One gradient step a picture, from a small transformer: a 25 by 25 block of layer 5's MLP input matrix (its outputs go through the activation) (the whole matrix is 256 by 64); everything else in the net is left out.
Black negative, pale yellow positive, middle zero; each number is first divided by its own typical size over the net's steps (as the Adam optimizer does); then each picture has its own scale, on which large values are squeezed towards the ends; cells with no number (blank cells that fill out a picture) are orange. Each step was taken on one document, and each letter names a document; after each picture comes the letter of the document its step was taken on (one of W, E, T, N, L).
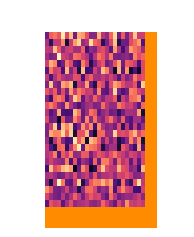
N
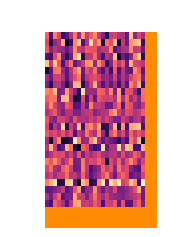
N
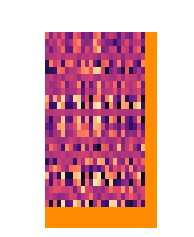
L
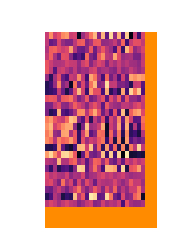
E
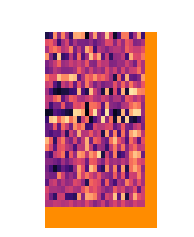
E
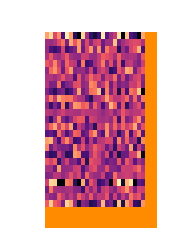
N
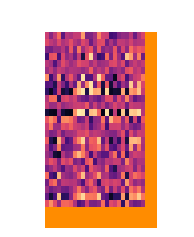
E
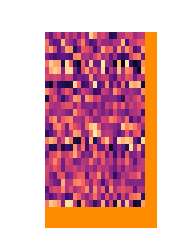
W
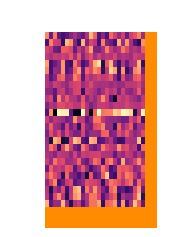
N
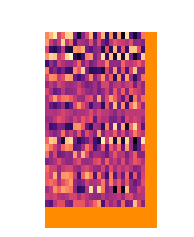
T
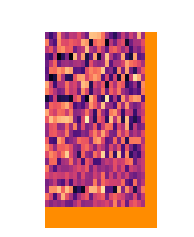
T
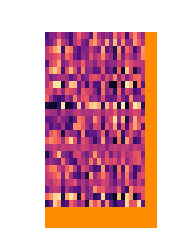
W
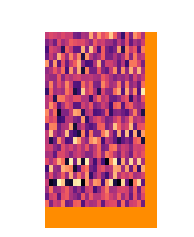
N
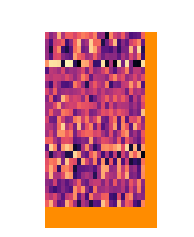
W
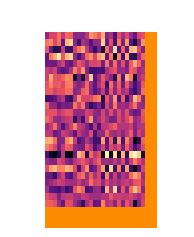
T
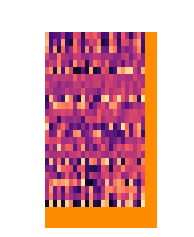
L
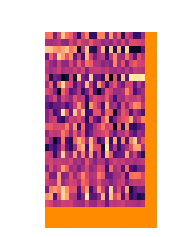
E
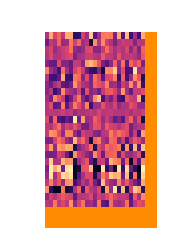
W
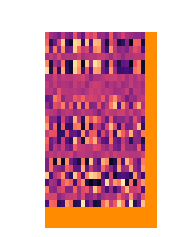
L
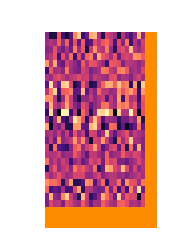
N
